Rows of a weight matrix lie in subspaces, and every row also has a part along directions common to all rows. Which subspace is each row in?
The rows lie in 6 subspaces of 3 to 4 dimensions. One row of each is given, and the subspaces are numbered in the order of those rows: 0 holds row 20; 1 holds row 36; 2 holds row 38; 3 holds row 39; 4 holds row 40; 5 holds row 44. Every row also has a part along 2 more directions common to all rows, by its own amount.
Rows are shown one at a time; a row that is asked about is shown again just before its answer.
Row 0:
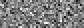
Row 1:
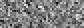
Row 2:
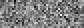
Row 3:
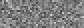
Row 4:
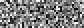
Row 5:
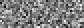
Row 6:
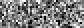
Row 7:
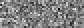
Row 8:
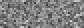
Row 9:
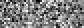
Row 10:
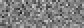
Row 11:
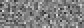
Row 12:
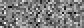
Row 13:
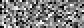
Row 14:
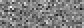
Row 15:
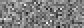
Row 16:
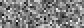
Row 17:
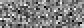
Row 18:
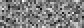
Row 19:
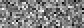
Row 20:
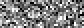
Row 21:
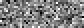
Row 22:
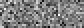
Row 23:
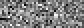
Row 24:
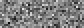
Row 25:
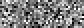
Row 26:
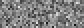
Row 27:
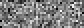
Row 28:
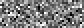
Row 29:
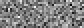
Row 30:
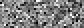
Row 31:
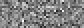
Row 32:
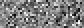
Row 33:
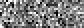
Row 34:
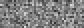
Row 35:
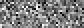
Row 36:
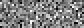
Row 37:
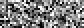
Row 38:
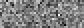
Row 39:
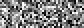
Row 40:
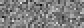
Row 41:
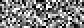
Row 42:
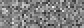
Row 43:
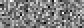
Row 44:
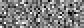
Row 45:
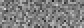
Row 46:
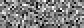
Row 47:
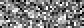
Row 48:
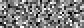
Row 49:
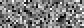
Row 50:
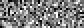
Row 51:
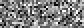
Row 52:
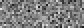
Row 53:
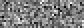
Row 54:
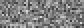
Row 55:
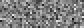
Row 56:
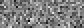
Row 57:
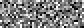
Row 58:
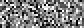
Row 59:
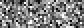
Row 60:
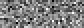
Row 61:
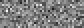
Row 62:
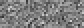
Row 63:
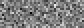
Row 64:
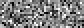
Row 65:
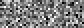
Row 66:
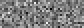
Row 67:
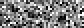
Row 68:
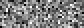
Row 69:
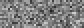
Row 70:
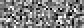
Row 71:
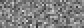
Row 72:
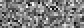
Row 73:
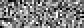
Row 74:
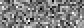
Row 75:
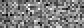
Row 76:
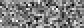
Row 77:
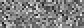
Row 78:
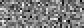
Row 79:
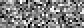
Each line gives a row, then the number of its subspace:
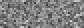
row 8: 5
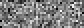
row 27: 1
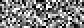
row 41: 5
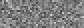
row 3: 5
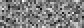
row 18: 5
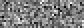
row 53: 2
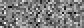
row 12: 5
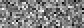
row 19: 3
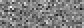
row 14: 5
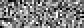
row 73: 2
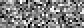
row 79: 4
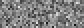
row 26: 0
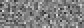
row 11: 2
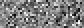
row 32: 1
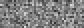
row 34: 0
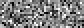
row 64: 2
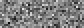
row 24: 1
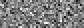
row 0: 2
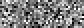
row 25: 1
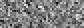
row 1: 0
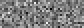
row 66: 4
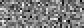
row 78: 3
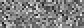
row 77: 3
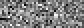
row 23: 5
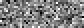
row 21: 1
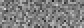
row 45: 4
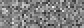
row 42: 3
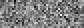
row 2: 2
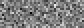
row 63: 2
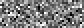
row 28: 1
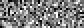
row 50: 2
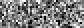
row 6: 3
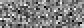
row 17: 1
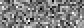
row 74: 4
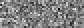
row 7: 0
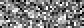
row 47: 0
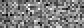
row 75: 1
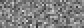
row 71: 2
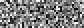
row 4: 1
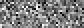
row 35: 3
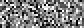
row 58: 3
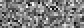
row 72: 0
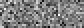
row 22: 2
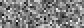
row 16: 3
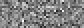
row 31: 3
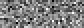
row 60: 4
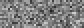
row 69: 4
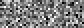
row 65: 0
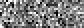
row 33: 2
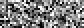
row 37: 0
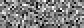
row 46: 3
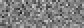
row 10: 5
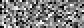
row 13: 5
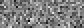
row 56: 4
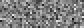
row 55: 1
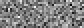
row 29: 4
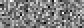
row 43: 5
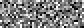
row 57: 1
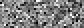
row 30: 1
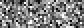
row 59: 3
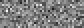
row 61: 4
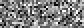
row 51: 1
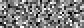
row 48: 5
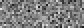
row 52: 3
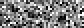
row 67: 0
